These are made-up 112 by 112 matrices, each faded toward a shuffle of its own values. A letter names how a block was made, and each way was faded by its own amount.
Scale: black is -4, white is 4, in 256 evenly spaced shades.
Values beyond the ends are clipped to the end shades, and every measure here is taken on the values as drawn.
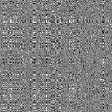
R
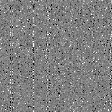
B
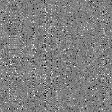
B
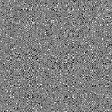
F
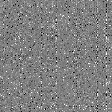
B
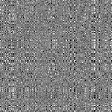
R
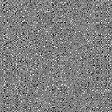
F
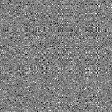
F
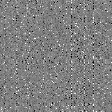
B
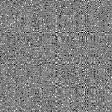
F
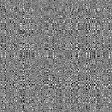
R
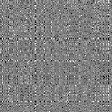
R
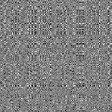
R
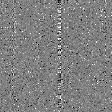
B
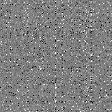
B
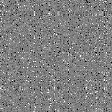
B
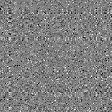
F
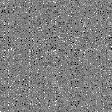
B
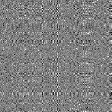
R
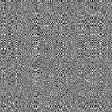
R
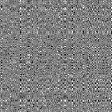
R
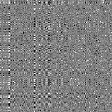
R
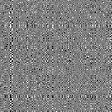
R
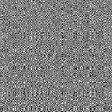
R
